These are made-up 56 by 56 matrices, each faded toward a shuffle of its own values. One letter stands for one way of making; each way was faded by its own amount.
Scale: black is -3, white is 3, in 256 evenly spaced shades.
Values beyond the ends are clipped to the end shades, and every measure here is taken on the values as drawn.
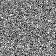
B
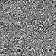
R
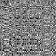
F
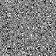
R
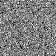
B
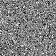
B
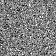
B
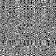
F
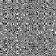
F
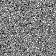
B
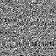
R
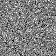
B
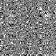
R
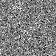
B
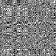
F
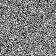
B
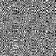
F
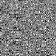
R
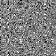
R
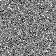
B
